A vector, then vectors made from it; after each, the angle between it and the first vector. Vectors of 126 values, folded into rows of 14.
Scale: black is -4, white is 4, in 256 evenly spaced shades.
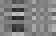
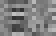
nearly parallel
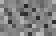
orthogonal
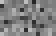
orthogonal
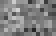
partly opposed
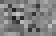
partly aligned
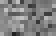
partly opposed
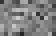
partly opposed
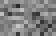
partly opposed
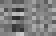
nearly parallel
